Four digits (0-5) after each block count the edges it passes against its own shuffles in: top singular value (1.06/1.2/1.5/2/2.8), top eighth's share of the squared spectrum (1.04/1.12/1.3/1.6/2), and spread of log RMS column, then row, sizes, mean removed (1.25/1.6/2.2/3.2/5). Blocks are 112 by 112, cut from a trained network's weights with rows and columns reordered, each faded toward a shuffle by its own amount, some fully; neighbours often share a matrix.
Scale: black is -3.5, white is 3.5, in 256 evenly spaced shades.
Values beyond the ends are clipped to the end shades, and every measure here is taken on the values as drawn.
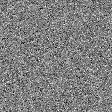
0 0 0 0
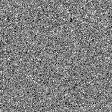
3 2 1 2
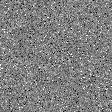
0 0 0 0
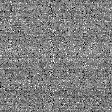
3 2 2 0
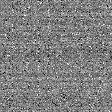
3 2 2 0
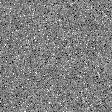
0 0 0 0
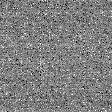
2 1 1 0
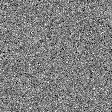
0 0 0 0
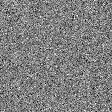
1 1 0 0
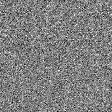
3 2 0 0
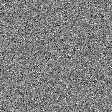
0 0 0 0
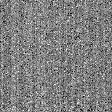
3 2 0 2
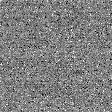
2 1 1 0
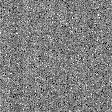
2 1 0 0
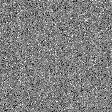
1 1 0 0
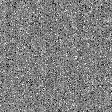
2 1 0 0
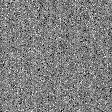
2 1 0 0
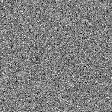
2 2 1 1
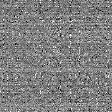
3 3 3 1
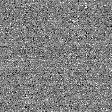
2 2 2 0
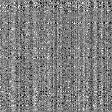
4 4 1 4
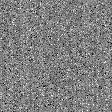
1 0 0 0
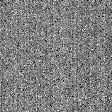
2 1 0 1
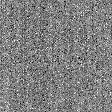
2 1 0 1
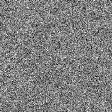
2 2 1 0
